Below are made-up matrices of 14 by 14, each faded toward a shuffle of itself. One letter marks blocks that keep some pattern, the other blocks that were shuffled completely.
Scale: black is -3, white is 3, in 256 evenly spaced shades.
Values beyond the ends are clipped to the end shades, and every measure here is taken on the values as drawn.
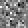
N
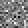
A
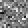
A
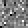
A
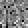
N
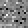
A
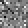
A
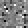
N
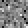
A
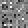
N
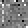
N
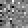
N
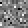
A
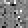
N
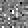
A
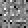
N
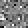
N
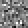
A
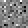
N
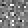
N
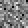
A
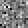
A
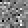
A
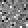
A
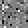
N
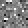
A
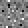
N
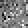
A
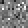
N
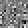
N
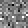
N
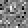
A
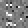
N
